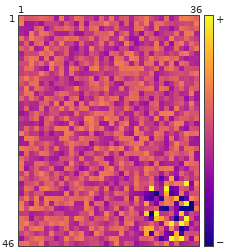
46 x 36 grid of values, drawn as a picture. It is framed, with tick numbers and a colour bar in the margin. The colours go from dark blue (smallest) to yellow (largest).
Grain: fine. Odd patch: rougher, in the bottom right. Roughest part: bottom right. Stripes: none. Slope: none.
